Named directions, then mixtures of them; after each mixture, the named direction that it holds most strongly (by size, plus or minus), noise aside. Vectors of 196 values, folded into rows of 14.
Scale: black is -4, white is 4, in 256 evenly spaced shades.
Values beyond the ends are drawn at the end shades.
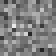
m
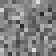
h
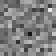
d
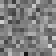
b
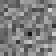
d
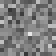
b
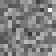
d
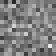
m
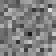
d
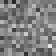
b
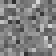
b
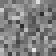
h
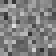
m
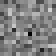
m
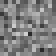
m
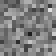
d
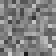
b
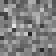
m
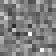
m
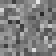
h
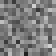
b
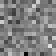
b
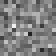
m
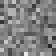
b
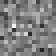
m
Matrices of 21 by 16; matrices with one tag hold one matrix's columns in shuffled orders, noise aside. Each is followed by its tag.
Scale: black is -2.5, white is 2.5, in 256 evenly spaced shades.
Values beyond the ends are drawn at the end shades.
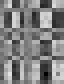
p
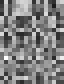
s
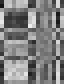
p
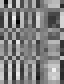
p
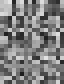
s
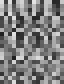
s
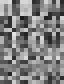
s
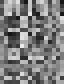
s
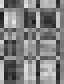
p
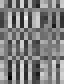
p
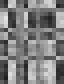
p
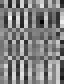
p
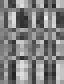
p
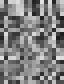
s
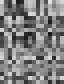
s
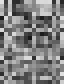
s
